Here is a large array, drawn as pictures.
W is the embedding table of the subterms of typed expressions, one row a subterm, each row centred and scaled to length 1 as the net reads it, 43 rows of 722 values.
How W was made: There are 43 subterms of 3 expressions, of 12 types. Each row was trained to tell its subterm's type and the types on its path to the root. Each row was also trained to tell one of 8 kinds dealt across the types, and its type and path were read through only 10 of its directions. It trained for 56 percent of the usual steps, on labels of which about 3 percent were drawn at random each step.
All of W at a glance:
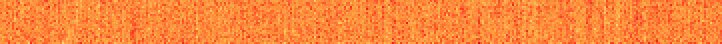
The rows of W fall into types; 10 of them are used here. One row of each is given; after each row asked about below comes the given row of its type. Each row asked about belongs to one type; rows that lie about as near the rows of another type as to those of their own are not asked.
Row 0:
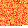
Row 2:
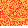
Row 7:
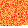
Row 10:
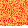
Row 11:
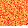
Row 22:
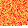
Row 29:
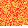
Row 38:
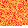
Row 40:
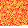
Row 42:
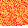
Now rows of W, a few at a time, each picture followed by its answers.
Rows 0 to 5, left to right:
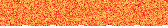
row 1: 22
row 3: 0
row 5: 0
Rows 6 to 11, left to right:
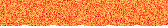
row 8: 2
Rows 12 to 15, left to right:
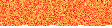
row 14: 22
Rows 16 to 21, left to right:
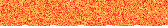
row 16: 22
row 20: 10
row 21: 10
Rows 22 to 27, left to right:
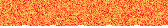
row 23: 42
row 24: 0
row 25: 22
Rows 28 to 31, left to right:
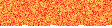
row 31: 38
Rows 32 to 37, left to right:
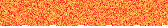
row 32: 38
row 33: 2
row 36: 0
